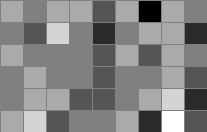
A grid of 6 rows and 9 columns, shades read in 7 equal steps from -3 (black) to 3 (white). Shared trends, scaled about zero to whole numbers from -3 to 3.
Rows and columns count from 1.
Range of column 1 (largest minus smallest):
1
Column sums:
3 3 3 0 -6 3 -4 9 -6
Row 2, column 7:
1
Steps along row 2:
down up down down up up same down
